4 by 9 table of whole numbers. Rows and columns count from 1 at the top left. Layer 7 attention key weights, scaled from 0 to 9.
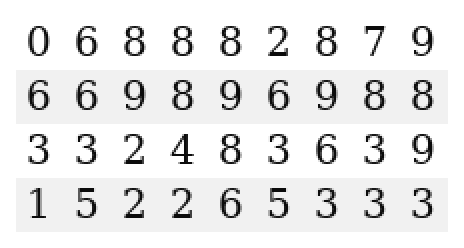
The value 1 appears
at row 4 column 1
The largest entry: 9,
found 5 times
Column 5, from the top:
8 9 8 6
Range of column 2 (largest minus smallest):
3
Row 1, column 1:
0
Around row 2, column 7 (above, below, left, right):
8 6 6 8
